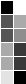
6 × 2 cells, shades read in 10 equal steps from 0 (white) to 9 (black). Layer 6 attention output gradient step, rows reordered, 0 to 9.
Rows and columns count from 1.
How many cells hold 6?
2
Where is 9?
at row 1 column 1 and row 6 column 2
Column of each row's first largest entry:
1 1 1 2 2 2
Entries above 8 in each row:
1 0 0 0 0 1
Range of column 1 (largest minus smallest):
8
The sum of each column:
28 30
